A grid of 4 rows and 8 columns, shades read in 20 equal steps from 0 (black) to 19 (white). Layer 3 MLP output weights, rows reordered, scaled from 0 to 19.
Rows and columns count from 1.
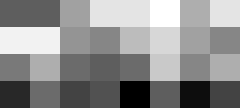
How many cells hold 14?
1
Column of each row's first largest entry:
6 1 6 2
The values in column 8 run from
5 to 17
